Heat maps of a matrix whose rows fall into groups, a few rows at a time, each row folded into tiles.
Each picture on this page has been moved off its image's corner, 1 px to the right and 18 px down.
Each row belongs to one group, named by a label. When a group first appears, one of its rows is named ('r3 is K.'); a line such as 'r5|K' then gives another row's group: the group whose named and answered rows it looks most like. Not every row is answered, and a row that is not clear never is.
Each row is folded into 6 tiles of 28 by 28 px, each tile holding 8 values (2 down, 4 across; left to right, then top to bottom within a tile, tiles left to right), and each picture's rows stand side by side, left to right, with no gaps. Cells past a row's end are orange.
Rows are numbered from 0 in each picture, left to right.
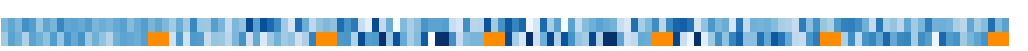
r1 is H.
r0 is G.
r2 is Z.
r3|Z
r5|Z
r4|Z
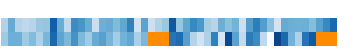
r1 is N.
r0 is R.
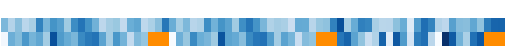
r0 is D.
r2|N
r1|D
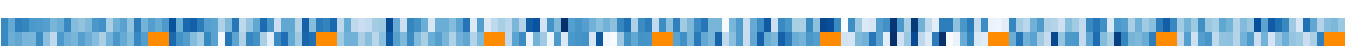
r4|N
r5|R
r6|N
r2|R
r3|G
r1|N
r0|N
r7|H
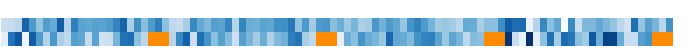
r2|D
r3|Z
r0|G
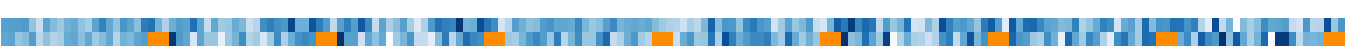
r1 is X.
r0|X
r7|Z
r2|X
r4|D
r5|X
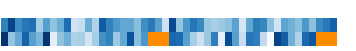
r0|X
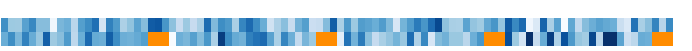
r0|N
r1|D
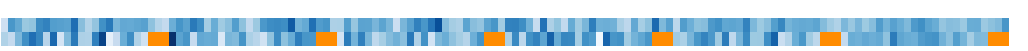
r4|R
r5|D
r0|R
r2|H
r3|Z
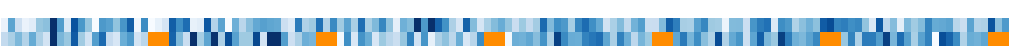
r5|Z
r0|R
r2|H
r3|D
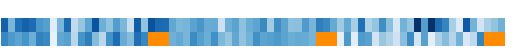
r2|H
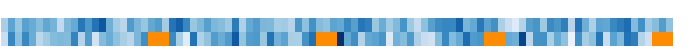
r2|X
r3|G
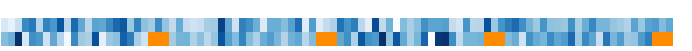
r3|Z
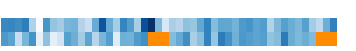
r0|X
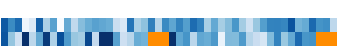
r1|X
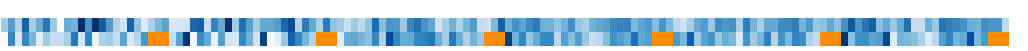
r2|D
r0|H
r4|G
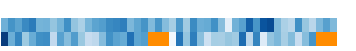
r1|H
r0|X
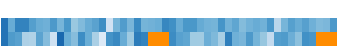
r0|N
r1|N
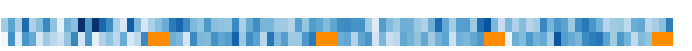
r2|X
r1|Z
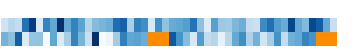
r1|X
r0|G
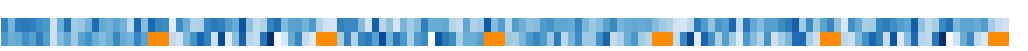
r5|R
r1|R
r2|Z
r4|G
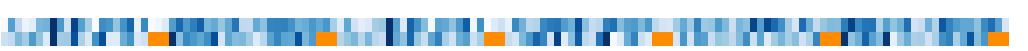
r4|H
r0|R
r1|X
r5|X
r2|R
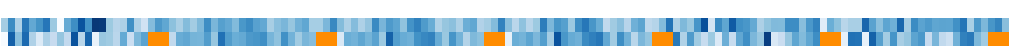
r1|D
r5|G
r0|H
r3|D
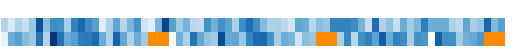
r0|D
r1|D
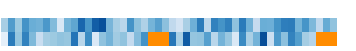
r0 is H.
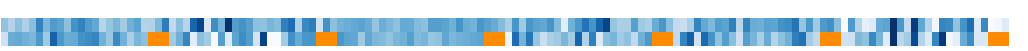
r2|X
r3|H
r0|D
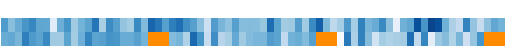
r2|H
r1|X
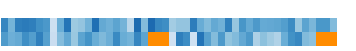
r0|N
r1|G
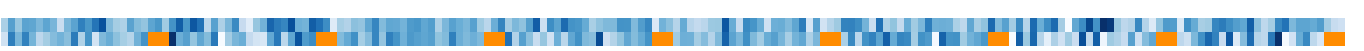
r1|X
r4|R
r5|Z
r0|H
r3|G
